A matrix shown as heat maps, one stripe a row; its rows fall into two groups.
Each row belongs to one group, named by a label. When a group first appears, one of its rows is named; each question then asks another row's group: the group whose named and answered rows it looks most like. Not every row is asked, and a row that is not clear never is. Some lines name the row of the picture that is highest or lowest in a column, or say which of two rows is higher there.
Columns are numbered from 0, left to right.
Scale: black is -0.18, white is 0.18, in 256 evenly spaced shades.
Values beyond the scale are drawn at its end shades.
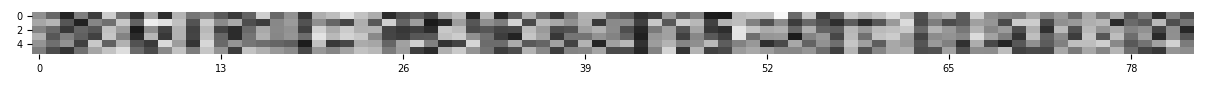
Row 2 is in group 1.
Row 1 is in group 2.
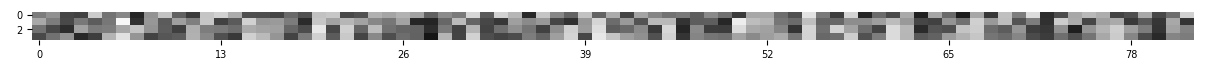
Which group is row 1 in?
1
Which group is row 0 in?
2
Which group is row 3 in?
1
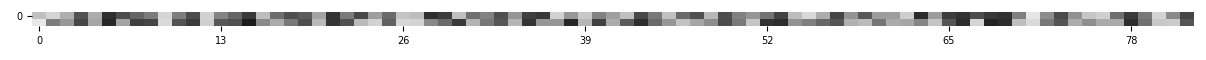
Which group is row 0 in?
2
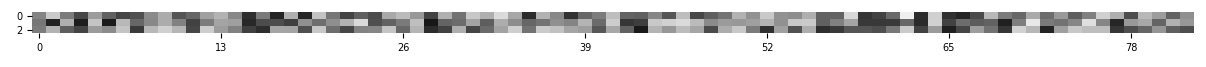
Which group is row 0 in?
2
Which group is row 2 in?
2
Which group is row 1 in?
2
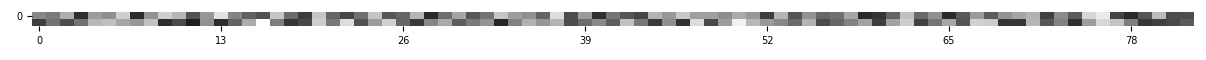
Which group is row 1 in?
1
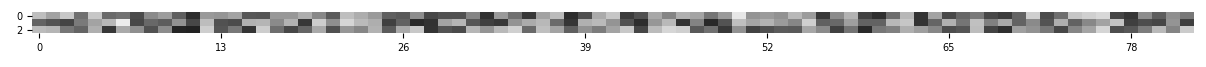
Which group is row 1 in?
1
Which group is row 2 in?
2
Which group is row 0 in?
2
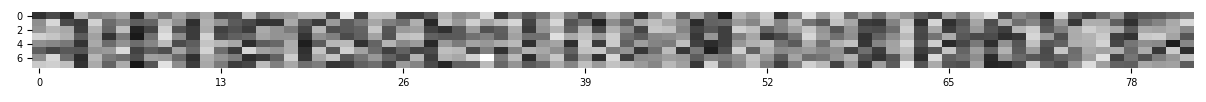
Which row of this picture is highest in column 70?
2
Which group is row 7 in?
2
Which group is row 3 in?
2
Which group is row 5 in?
1
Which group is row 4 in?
2
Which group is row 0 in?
1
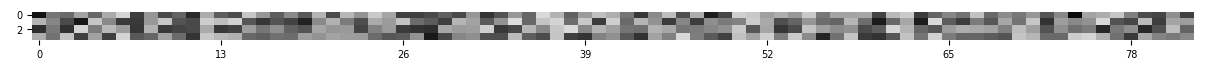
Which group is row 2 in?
1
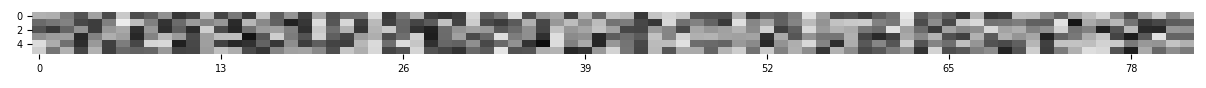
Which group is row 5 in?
2
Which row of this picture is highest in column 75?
5
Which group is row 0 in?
2
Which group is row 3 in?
2
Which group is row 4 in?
2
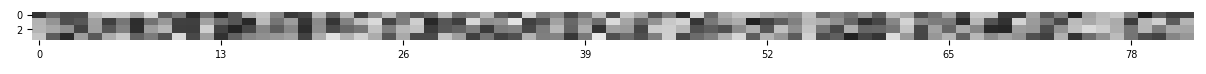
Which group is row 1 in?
2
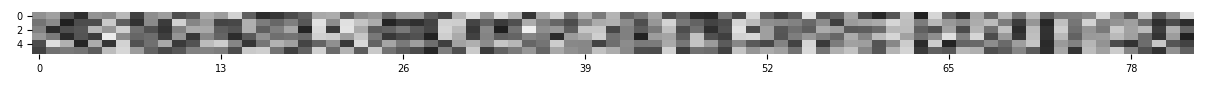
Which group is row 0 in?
2
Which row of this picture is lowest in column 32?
5
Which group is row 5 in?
1
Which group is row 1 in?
1
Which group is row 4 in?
2
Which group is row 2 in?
1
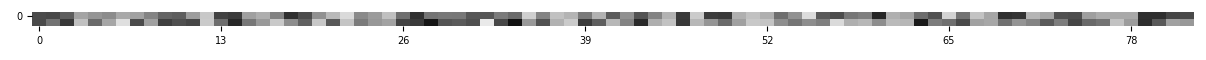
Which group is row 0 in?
1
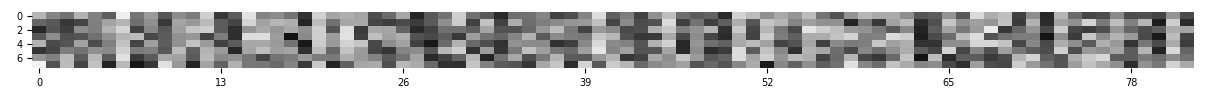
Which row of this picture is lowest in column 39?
2
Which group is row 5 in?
1
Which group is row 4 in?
1
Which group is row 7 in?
2
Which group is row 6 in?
2
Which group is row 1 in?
1
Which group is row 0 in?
1
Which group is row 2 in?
1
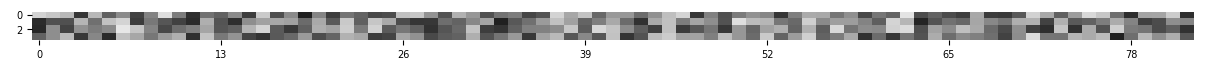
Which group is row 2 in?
1
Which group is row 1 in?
1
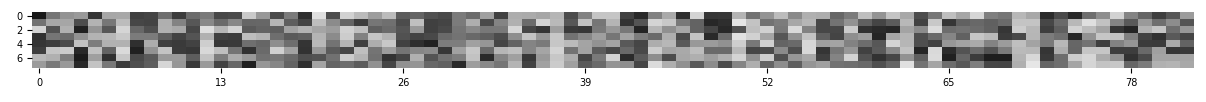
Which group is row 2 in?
2
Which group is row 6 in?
2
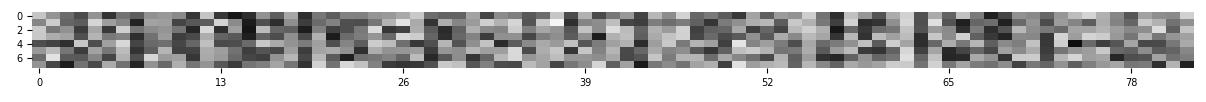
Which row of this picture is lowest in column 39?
4
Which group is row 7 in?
1
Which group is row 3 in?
2
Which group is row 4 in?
1
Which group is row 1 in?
2
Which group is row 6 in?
2
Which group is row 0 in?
2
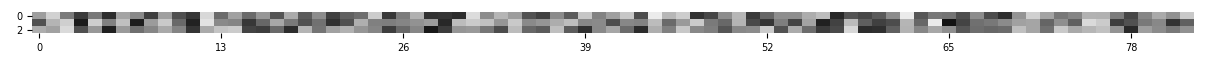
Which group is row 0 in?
2
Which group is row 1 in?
2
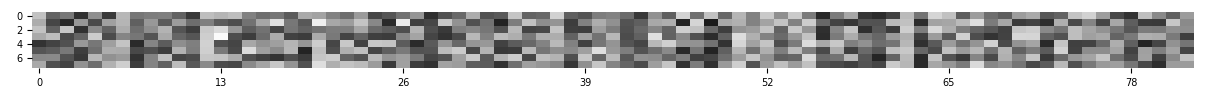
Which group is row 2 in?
2
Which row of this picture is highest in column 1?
3
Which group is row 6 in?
2
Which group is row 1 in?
1
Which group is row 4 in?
1
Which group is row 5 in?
1
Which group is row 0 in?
2
